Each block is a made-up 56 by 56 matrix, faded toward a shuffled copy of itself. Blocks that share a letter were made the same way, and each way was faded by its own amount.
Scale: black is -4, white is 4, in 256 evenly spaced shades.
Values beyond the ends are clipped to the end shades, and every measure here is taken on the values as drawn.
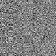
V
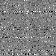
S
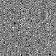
V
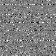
S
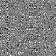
V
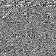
S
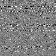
S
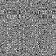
V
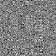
V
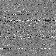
S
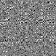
V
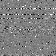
S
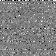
S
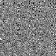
V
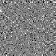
V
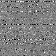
S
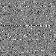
S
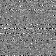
S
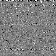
S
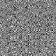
V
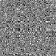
V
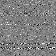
S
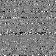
S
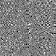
V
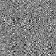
V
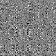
V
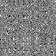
V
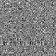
V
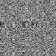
V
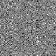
V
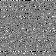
S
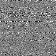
S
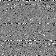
S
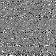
S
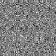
V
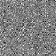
V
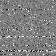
S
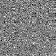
V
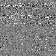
S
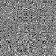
V
